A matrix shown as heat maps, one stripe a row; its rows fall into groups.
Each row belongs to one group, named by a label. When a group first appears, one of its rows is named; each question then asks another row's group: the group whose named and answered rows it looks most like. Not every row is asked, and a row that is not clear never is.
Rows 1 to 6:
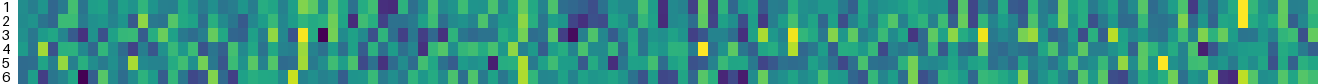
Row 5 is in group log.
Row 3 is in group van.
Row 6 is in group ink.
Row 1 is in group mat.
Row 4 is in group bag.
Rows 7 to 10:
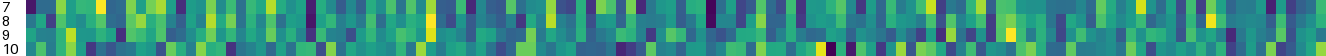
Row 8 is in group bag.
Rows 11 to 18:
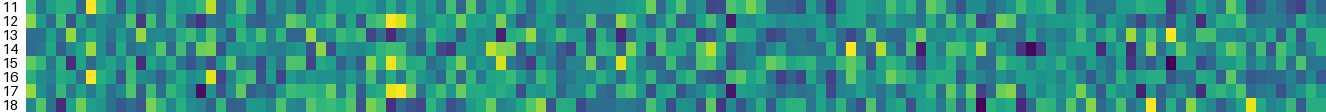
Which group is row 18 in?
mat
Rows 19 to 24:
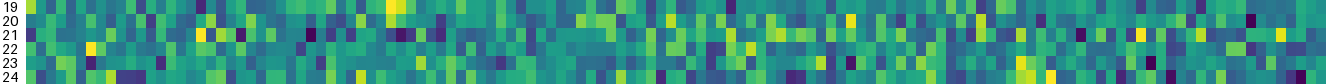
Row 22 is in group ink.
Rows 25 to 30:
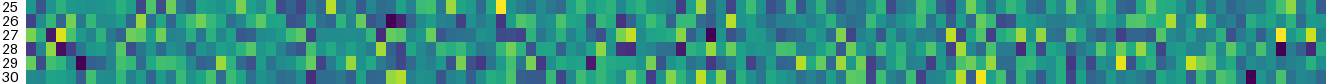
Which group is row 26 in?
log
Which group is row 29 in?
van
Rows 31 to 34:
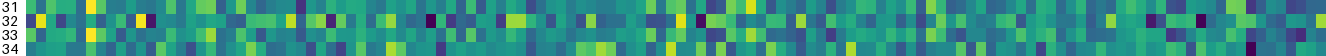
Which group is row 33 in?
ink
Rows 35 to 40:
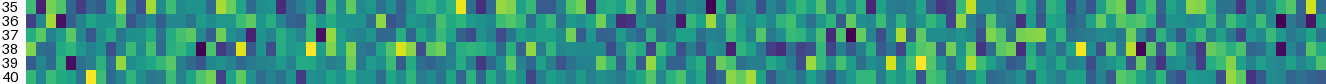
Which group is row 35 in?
van
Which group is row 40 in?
ink
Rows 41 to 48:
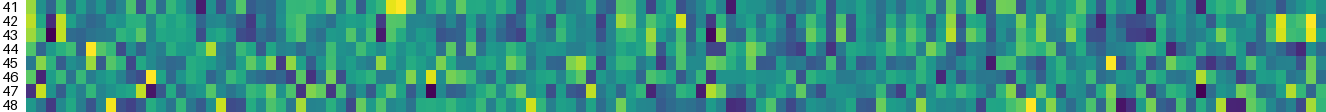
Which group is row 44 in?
ink
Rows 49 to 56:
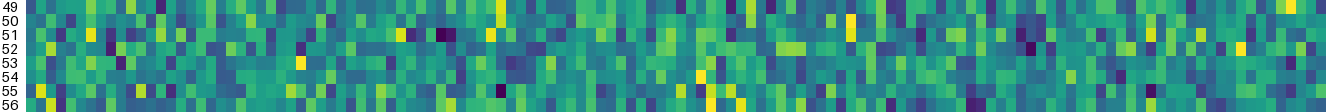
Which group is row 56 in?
bag
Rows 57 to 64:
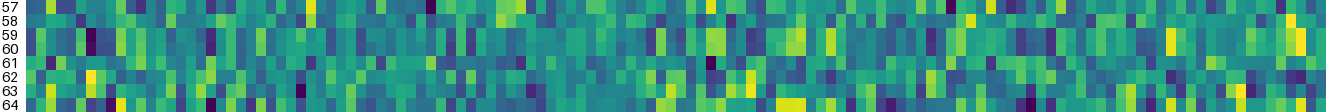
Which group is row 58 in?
van
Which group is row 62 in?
ink
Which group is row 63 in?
ink
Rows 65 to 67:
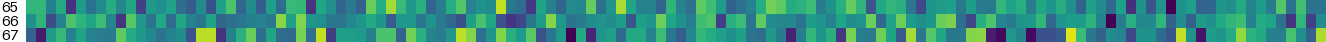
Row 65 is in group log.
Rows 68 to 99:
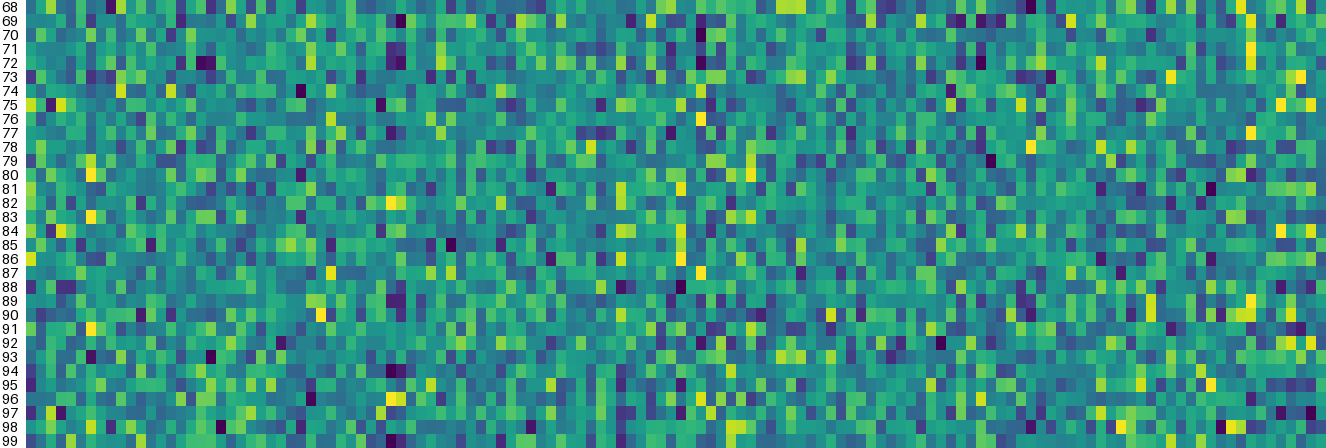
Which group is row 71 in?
mat
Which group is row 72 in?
mat
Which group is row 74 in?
van
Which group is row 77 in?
mat
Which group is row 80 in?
ink
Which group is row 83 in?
ink
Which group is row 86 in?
bag
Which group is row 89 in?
mat
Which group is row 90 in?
mat
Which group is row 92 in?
van
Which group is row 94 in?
log
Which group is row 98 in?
ink
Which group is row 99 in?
log
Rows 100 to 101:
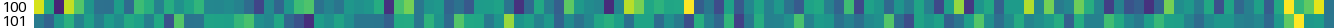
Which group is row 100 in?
bag
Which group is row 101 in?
van
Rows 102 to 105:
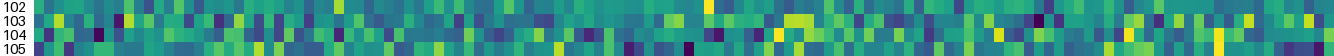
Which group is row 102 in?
van
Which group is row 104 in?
van
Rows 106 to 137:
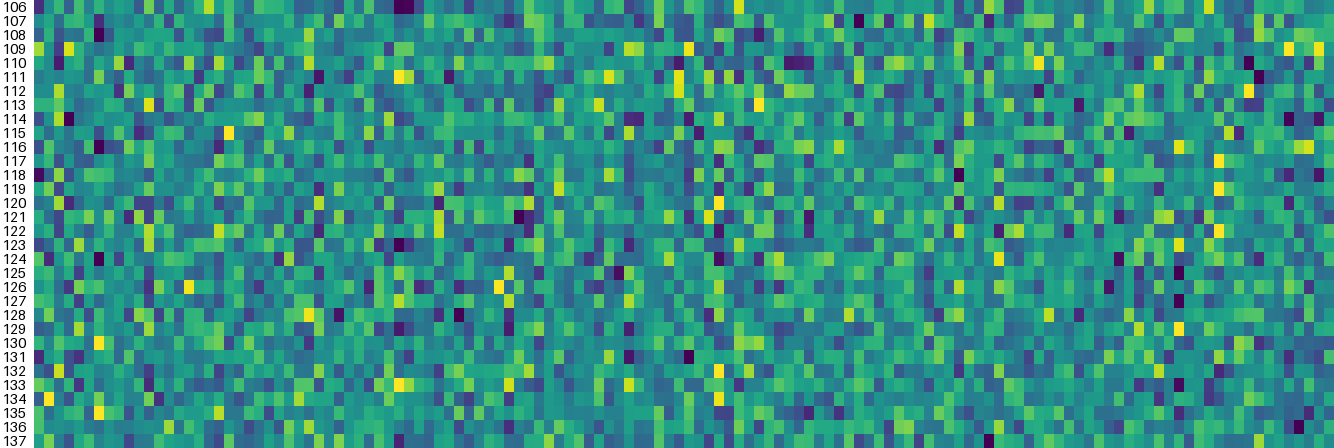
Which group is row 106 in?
log
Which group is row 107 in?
mat
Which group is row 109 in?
bag
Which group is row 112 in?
ink
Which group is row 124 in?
van
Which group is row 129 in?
log
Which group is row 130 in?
ink
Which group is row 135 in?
ink
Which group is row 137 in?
mat
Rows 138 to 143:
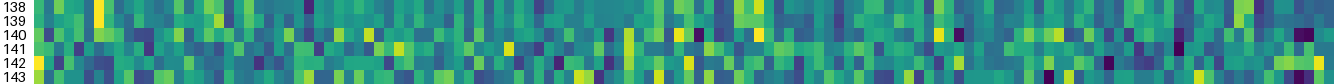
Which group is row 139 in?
ink
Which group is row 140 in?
ink
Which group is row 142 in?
bag
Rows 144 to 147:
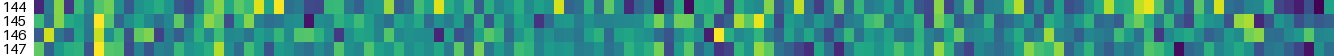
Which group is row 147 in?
ink
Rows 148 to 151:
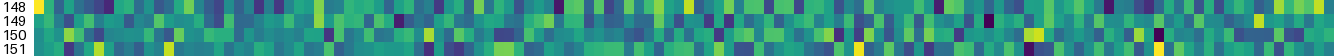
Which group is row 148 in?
bag
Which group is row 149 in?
mat
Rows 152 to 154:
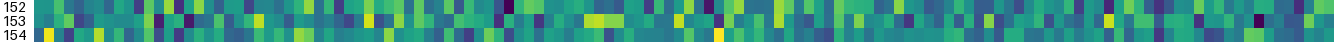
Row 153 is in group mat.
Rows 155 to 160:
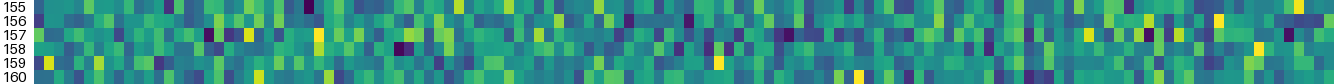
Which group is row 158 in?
mat
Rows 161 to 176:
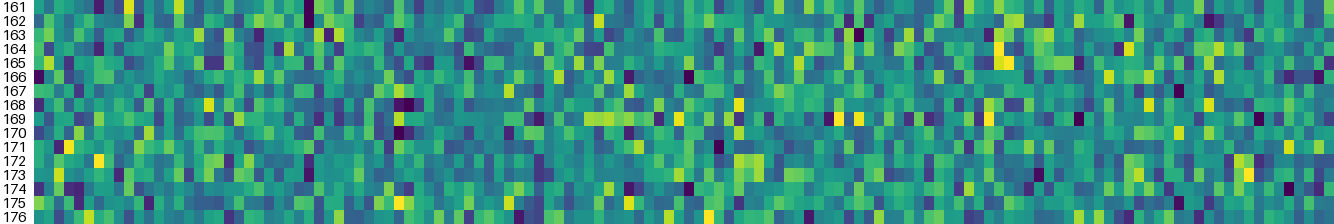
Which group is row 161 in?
van
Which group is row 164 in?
van
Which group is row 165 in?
mat
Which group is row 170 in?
log
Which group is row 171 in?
bag
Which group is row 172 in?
ink
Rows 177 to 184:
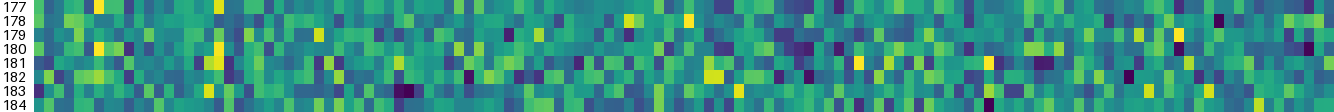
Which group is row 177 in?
ink
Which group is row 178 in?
bag
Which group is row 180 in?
ink
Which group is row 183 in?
log
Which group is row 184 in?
mat
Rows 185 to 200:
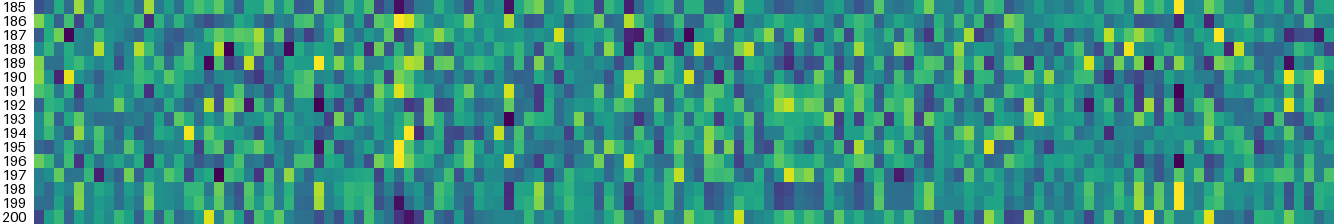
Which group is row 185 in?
log
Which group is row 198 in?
log
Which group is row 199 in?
log
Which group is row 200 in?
log
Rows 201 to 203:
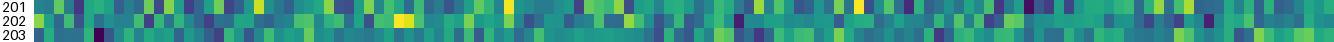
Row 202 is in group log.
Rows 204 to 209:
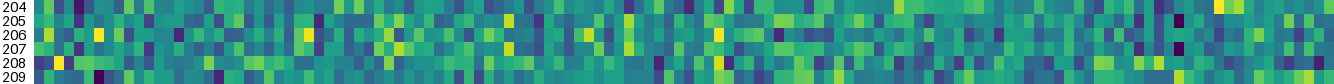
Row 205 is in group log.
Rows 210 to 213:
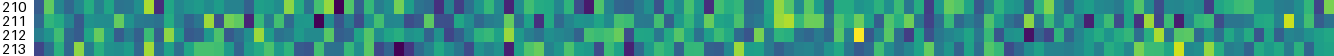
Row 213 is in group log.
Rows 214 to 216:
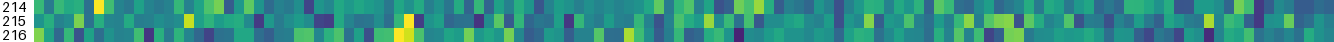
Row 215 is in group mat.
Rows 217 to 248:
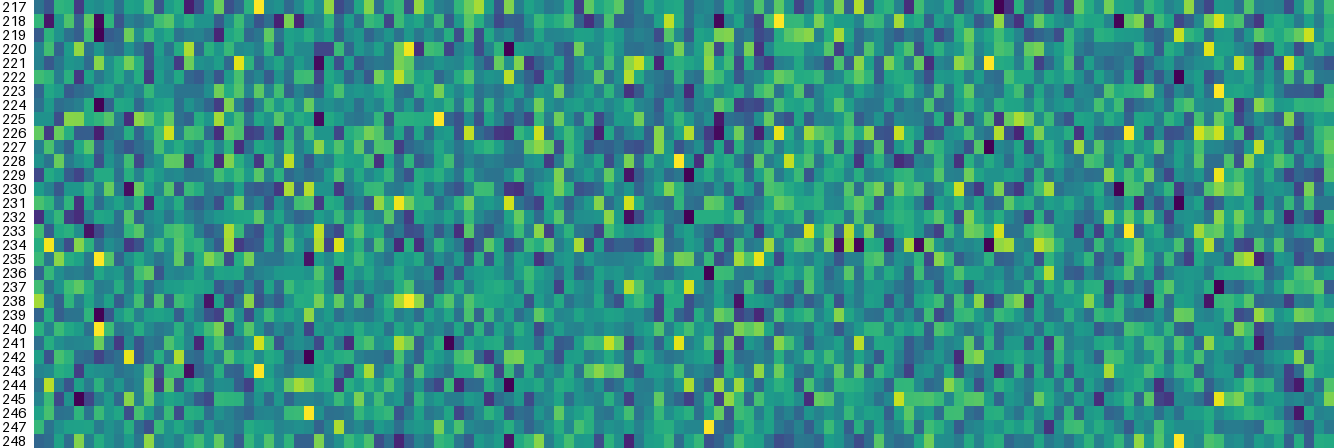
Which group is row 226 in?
van
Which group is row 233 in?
van
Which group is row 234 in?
mat
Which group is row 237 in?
bag
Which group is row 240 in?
ink
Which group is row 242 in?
van
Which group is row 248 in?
log
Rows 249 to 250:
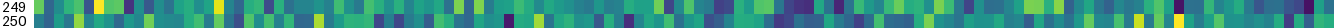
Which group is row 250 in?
log
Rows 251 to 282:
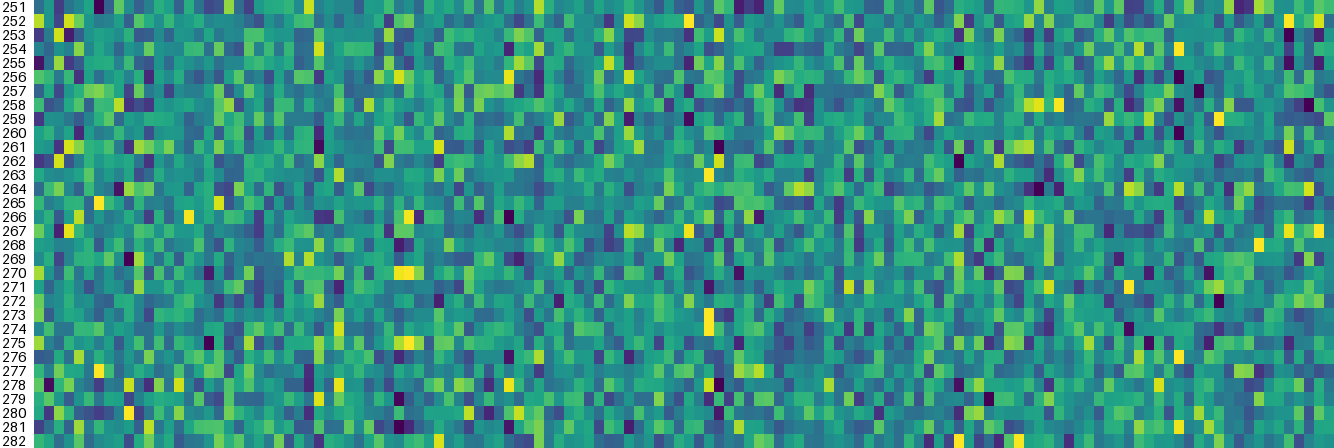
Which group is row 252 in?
bag
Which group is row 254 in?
log
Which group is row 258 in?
ink
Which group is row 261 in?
bag
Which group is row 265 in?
ink
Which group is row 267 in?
bag
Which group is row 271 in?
van
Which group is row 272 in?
bag
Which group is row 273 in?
van
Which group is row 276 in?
log
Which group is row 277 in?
ink
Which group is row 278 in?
van
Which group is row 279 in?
mat
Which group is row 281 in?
log
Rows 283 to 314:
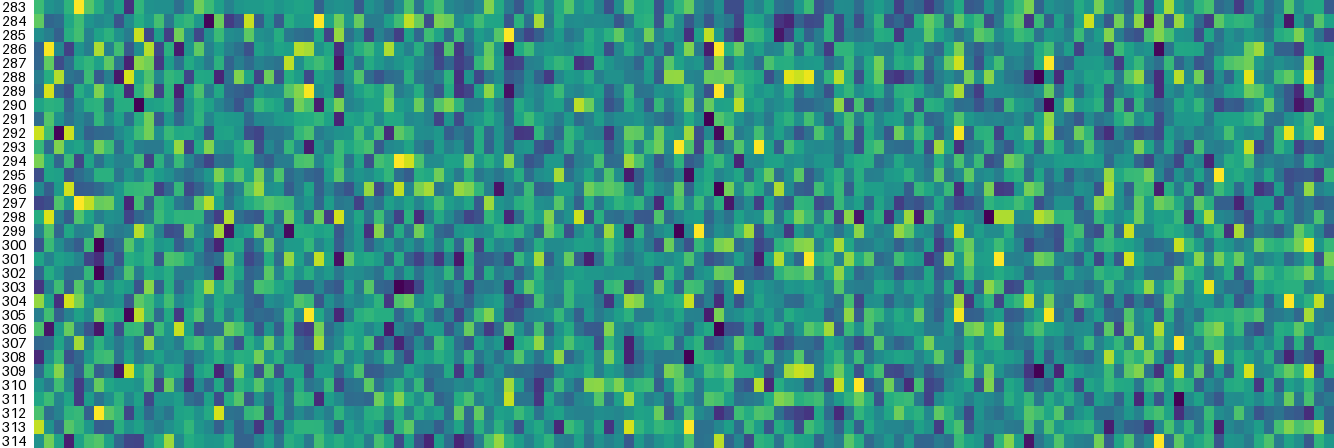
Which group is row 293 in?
ink
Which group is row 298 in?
mat
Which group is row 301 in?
van
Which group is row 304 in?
bag
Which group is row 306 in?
van
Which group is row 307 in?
log
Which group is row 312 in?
ink
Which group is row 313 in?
bag
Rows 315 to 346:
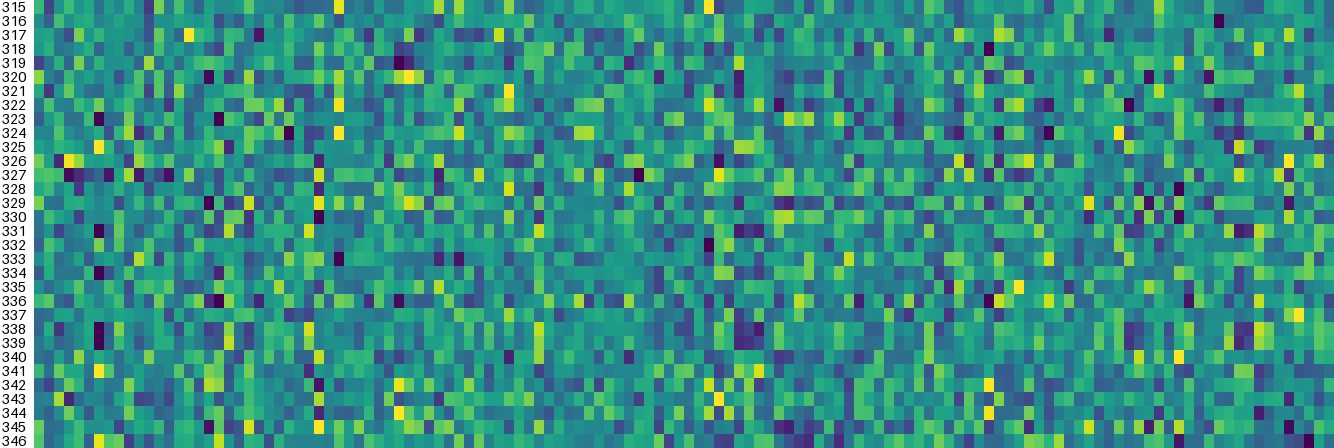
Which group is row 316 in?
bag
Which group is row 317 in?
mat
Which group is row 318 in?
mat
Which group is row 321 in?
van
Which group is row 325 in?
ink
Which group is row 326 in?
bag
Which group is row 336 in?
mat
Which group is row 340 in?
log
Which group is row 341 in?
ink
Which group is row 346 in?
ink
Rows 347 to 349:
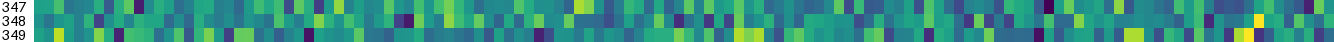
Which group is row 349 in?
ink
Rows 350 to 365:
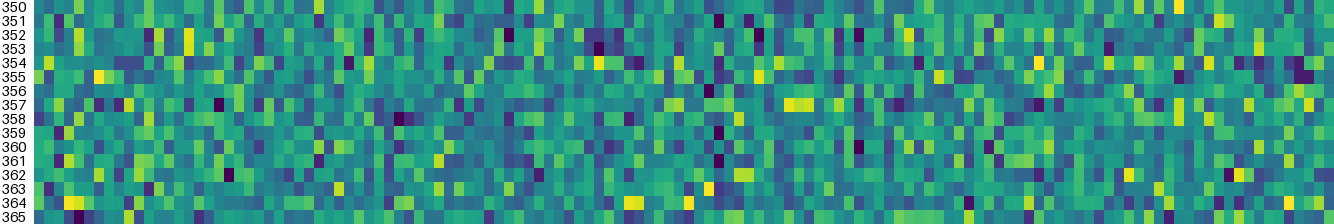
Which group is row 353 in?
mat
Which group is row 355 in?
ink
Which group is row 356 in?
van
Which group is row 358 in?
log
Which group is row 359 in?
bag
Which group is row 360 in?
mat
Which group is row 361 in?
bag
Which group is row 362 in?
ink
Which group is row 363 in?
van
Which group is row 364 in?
bag
